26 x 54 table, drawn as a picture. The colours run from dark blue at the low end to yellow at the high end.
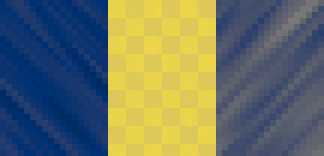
The table splits into one row of 3 panels. Panel 1,1: very low, slanting down to the right, faint in contrast. Panel 1,2: very high, checkered, faint in contrast. Panel 1,3: low, slanting up to the right.
